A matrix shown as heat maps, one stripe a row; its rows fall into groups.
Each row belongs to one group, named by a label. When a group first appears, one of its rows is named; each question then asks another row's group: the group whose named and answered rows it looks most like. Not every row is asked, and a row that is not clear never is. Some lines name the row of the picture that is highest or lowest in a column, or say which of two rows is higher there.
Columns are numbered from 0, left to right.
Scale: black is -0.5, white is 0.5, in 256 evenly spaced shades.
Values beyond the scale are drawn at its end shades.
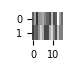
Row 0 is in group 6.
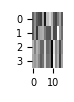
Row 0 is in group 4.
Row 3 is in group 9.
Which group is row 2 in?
9
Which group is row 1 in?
6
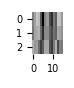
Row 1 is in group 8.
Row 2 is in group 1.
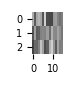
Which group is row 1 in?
6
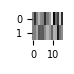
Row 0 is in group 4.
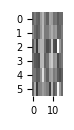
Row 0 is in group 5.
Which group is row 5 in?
6
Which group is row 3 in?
5
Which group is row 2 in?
6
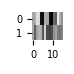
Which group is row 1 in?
9
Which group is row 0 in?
8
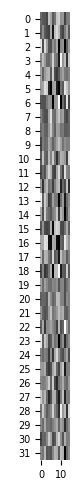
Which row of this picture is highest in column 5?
7
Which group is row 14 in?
1
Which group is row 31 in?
1
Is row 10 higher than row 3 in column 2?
No
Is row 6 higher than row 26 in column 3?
No
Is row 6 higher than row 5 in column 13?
Yes
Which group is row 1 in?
4
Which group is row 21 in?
5
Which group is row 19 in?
1
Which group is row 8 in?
5
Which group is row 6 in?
4
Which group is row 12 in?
4
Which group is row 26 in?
9
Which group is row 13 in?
1
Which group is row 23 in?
1
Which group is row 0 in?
5
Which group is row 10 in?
9
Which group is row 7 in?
5
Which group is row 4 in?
9
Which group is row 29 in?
1
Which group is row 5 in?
8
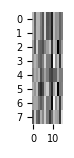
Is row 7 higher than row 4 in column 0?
No
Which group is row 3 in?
9
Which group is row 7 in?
9
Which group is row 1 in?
9
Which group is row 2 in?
1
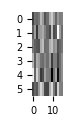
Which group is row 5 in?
6
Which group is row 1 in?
6
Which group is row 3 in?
1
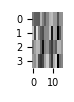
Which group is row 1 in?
1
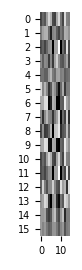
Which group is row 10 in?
6
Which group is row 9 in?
8
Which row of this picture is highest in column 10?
12
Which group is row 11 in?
4
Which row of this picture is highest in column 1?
12
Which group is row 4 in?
5
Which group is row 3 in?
4
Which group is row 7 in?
4
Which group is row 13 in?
8
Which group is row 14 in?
1
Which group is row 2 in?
4
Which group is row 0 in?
6
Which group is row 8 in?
4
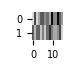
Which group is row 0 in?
1
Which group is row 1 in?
9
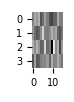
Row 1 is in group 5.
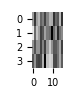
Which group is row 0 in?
4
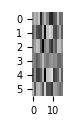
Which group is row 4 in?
4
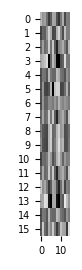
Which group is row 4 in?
5
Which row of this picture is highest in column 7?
5
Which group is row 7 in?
9
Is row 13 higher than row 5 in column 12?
Yes
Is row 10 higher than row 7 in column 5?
Yes
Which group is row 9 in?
5
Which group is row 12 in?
1
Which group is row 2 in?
9
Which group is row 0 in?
1
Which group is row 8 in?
5
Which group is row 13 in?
8
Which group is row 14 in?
5
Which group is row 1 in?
6
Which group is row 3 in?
8
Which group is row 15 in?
9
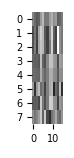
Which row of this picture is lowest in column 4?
5
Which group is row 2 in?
6
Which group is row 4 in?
5
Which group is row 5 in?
4
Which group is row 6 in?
5
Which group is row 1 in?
6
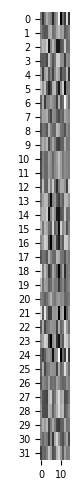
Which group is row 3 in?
5
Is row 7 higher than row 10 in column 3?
Yes
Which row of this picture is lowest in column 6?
24
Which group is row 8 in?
5
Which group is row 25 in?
6
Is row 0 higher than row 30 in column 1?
No
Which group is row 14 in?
8
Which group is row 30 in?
4
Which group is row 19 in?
1
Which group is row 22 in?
6
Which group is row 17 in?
5
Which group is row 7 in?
8
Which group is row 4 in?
4
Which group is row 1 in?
5
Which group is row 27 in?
5
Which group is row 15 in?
9
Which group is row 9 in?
8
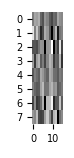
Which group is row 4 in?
5
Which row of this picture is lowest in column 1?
3
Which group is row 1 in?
1
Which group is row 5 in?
5
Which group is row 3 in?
4
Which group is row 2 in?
4
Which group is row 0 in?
8
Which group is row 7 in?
1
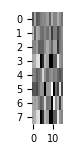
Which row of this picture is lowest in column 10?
5
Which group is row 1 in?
1
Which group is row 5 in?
4
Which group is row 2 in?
1
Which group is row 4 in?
5
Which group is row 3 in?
8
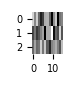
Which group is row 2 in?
9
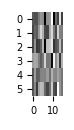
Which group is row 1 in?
6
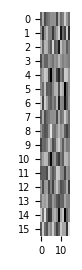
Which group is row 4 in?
8
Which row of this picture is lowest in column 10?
1
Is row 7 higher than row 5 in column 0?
No
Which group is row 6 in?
1
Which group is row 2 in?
9
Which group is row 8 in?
5
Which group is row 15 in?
9
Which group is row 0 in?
6
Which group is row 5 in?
1
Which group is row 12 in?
4
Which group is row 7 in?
6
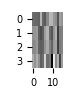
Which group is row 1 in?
1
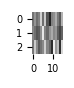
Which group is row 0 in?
9
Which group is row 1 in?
5
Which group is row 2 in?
9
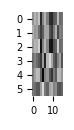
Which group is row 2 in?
8
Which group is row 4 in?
8
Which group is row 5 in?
5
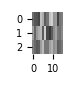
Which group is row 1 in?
9
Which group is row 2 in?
5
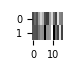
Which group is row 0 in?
6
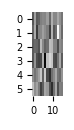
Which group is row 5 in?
1
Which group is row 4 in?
9
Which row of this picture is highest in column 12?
1
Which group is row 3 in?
4
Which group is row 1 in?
6
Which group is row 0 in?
6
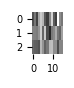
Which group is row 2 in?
5
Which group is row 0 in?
6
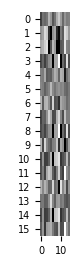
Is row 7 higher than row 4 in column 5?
Yes
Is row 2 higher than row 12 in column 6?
No
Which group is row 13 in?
5
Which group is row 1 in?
8
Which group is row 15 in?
6
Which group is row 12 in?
9
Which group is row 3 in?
4
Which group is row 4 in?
1
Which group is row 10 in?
4
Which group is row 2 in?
8
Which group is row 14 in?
4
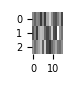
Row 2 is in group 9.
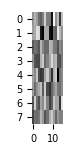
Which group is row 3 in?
5
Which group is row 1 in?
8
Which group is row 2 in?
5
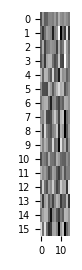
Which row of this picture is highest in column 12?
3
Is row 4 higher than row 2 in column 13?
No
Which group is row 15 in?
1
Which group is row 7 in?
1
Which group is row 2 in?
6
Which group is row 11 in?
1
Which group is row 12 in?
9
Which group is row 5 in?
5
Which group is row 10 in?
5
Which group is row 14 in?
8
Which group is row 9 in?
9
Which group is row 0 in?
6
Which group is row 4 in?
9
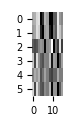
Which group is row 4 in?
8
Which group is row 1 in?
8
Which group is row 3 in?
1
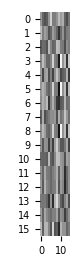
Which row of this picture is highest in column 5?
0
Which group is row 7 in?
6
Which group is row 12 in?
1
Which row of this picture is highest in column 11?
0
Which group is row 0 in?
5
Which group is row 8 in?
9
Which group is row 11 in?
1
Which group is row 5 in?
9
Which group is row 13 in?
4
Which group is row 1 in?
1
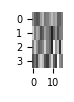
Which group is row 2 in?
9
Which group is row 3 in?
6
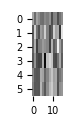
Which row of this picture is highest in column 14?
1
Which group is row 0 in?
1
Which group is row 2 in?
6
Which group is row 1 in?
9
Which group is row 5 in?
5
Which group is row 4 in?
5
